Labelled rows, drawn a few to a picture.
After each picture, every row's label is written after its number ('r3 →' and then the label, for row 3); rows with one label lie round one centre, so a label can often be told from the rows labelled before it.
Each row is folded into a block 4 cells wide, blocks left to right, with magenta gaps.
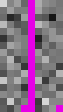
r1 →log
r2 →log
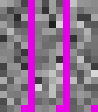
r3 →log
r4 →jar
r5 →log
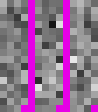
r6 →log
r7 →jar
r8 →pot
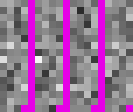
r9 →pot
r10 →pot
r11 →jar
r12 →pot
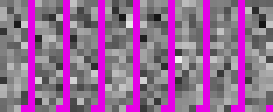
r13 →jar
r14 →log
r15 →log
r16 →jar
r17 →log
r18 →pot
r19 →pot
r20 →jar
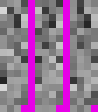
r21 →jar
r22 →jar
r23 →jar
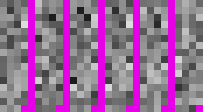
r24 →jar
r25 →log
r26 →jar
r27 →jar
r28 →jar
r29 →pot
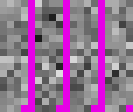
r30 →pot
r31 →log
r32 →pot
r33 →pot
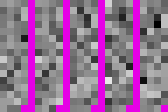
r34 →pot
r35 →pot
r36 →jar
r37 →log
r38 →jar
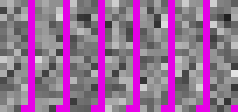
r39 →pot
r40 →pot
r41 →log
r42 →pot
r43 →jar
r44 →pot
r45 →log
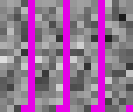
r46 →pot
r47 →pot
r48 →pot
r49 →log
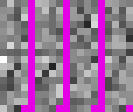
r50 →pot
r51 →pot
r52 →jar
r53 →pot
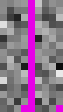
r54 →log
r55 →log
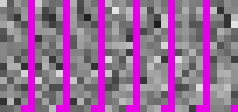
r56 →log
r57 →log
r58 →log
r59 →pot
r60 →jar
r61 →pot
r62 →jar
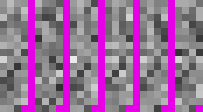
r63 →pot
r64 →log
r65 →pot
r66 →pot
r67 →pot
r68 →pot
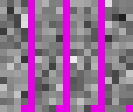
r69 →jar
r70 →pot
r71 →pot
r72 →log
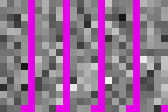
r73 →log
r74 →pot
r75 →jar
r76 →log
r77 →pot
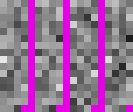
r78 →pot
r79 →pot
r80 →log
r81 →pot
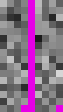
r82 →log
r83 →log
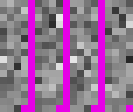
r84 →pot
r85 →jar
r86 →pot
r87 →jar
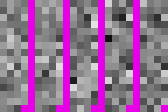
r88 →pot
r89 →pot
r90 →jar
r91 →log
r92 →log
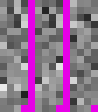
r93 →jar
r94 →jar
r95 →log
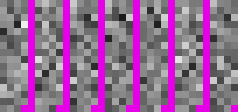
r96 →jar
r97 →pot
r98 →log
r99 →log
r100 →jar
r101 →pot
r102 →log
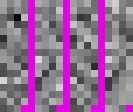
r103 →log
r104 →pot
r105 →log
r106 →pot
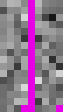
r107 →pot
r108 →log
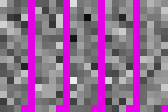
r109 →log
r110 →jar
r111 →log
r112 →log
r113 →pot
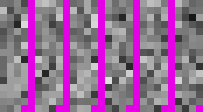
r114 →jar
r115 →pot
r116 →jar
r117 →log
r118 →pot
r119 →log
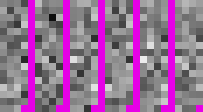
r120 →jar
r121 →log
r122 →pot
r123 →jar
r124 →pot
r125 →pot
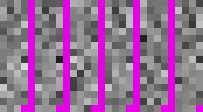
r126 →jar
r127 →jar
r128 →pot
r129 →jar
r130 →log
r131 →jar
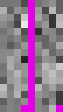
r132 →jar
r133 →jar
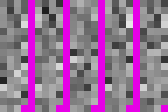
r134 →jar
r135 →jar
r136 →pot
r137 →jar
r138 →jar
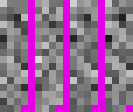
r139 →log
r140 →pot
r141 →log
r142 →log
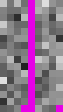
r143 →log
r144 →pot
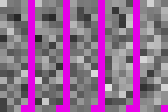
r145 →log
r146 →log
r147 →log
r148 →jar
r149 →pot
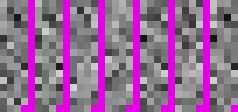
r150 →log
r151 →log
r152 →jar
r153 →pot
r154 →log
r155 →jar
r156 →log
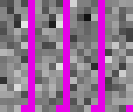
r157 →jar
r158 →jar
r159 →log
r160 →pot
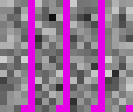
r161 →pot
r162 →log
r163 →log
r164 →pot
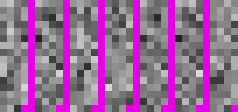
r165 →pot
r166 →log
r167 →pot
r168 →jar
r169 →log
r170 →log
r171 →pot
